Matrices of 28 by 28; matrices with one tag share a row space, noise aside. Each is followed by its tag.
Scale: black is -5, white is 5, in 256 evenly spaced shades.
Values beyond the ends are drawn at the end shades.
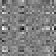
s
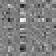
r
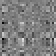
s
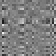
s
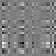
s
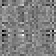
s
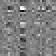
r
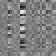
r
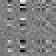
r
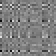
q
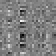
r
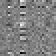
r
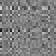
q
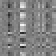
r
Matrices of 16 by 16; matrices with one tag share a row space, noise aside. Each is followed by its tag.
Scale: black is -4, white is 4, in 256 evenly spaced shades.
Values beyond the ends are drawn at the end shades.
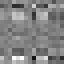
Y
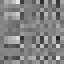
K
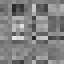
Y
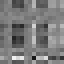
Y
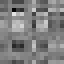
Y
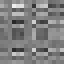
Y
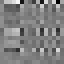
K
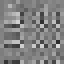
K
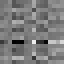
Y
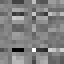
Y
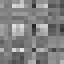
Y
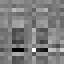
Y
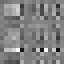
K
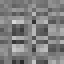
Y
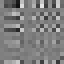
K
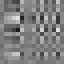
K
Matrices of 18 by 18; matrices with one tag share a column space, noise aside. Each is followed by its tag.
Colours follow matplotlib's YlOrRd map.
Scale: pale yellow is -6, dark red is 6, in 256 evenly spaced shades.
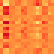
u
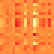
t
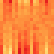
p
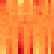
p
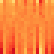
p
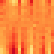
p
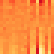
p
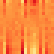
p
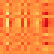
t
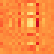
t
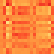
u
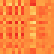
u
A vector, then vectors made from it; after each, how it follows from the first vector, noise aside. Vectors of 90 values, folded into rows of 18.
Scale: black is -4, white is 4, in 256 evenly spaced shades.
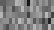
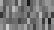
sign-scrambled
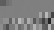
partly zeroed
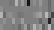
partly zeroed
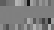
partly zeroed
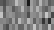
copied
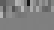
partly zeroed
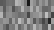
copied
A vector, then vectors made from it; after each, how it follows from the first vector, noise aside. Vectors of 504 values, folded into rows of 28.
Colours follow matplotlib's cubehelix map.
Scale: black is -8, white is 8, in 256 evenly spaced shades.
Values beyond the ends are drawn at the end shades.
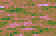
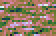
scaled up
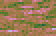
reversed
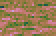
negated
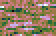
scaled up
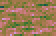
negated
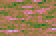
reversed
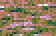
scaled up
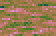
negated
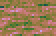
negated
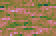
negated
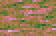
reversed
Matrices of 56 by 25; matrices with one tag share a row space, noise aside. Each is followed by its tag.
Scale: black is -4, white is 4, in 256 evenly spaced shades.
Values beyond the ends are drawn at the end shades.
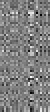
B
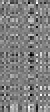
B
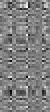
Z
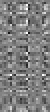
Z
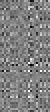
B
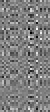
B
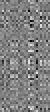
B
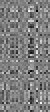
B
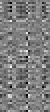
Z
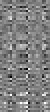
Z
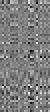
B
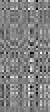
B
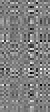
B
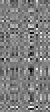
B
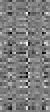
Z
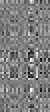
B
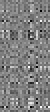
B
